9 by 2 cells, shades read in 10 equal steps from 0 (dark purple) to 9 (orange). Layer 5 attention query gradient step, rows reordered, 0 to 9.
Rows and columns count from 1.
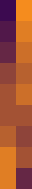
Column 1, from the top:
0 1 2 4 5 5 6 8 8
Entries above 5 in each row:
1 1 1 1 1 0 1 1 1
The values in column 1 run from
0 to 8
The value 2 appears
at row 3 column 1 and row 9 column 2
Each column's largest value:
8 9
